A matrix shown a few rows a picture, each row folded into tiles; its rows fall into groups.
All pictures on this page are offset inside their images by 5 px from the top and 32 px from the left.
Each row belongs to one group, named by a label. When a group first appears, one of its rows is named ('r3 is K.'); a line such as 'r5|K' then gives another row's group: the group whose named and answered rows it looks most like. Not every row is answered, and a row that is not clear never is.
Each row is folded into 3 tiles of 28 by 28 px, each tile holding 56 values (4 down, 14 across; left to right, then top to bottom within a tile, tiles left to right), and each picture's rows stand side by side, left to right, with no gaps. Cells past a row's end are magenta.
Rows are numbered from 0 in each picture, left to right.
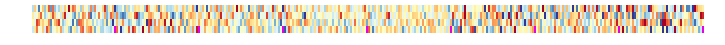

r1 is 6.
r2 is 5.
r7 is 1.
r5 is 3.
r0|5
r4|6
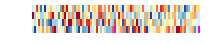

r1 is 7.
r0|6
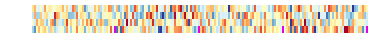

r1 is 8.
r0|3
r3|7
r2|1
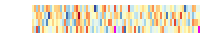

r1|3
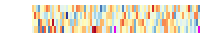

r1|5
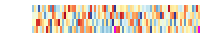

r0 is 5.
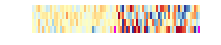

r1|7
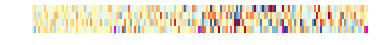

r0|3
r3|6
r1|3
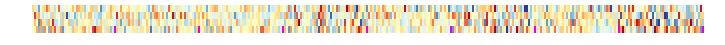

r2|7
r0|7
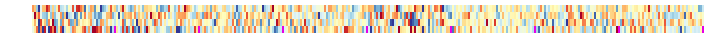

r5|8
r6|6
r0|7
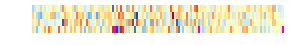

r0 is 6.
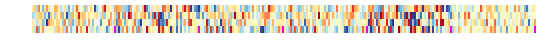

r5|8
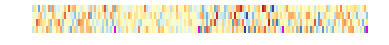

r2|8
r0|5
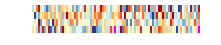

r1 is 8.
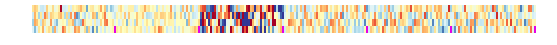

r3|5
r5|3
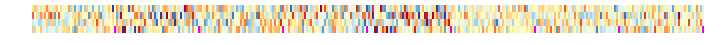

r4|3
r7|3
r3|5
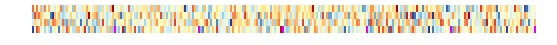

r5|8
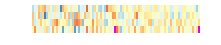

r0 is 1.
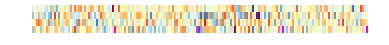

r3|3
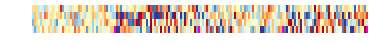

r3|6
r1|3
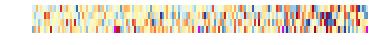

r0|8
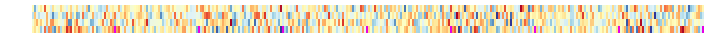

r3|3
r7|7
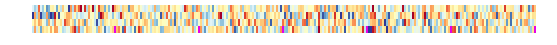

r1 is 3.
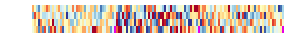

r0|7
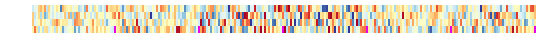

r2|1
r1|7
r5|1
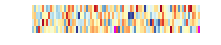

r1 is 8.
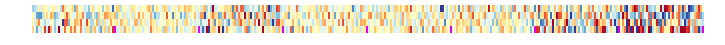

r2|3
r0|6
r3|3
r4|8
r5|5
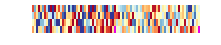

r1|8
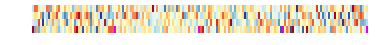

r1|5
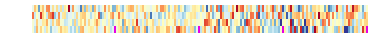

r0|5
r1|7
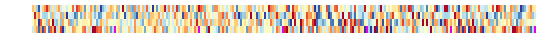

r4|3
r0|7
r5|7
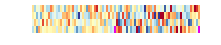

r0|8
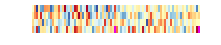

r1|6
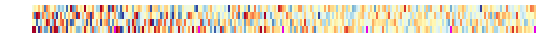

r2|1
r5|1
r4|5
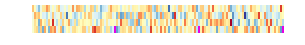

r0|7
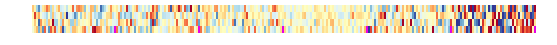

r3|6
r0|7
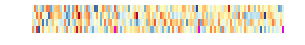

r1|6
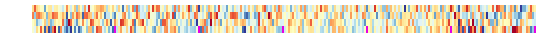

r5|7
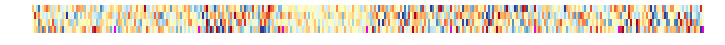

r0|7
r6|1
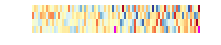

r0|5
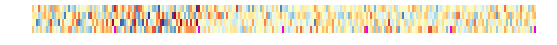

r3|6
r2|5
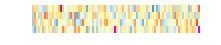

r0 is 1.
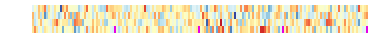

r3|1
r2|7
